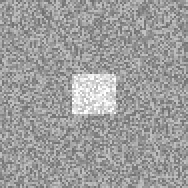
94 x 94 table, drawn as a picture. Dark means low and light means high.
Odd patch: higher, in the centre. Average level on the scale: 60%. Ninth with the highest average: centre. Slope: none. Mirror symmetry: none.
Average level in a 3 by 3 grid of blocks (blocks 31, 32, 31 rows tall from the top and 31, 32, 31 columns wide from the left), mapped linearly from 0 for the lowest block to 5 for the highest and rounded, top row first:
000 / 050 / 000
